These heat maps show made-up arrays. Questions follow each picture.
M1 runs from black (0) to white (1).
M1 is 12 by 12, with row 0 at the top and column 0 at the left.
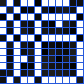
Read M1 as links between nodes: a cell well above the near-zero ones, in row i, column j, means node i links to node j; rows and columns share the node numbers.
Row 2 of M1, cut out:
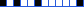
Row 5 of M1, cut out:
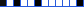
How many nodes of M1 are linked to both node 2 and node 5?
8
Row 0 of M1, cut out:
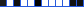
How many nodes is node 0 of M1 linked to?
7
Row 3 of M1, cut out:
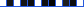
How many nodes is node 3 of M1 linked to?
5
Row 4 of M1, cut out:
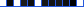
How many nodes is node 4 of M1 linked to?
4
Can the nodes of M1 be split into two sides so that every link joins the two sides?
no
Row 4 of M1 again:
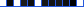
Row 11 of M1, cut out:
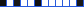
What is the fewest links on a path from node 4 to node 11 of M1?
1
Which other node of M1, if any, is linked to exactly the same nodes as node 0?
none
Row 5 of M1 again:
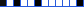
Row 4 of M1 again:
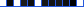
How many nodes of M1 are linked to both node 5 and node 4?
0
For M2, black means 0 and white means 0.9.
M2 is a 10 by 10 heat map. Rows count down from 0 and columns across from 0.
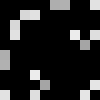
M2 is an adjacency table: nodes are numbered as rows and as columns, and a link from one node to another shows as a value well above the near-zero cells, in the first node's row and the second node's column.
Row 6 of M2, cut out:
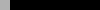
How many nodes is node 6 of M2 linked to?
1
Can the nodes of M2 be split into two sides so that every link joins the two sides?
yes
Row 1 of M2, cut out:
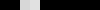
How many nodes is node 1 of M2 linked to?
2
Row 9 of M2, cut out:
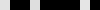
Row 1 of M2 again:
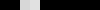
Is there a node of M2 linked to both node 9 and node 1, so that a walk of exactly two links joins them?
yes
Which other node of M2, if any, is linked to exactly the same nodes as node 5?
node 6
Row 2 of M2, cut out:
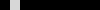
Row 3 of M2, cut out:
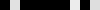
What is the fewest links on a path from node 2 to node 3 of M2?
2
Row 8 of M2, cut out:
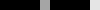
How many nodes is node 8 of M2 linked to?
2
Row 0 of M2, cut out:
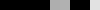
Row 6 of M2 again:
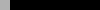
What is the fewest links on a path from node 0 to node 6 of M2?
1
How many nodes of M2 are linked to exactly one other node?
5
